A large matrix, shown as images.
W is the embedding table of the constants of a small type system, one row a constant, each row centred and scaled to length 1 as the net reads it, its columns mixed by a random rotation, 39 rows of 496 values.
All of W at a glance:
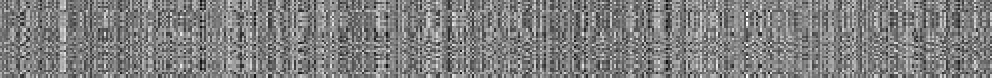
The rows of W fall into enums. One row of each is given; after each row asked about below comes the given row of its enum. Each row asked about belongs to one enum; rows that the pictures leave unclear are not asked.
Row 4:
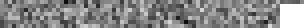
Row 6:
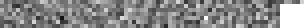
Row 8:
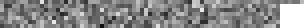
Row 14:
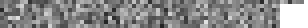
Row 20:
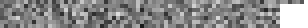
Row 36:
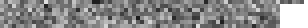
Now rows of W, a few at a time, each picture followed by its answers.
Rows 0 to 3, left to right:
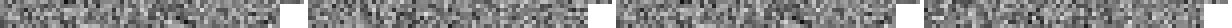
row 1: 20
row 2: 4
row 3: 14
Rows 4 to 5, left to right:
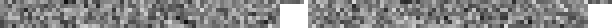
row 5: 36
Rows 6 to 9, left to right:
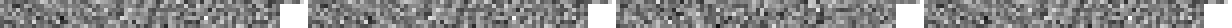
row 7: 6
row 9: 6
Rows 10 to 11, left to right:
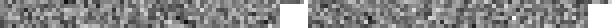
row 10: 4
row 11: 6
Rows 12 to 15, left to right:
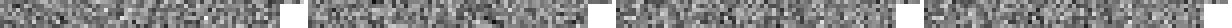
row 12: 6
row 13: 4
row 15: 14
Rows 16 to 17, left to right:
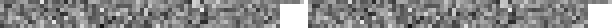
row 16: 8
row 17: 8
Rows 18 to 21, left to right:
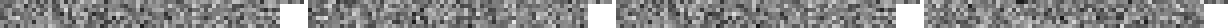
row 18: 20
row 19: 14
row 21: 36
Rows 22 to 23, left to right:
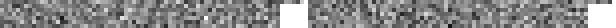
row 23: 20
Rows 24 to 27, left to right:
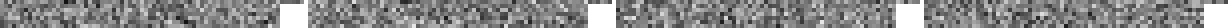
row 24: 4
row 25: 36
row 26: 14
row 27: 20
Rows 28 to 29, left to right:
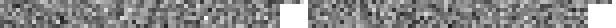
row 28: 6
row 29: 20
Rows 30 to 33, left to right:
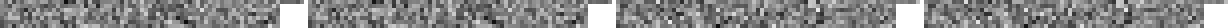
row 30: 4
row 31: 4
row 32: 8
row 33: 8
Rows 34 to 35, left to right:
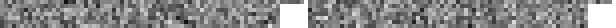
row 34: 4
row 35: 14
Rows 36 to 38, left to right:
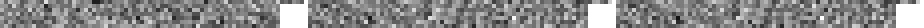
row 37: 6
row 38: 6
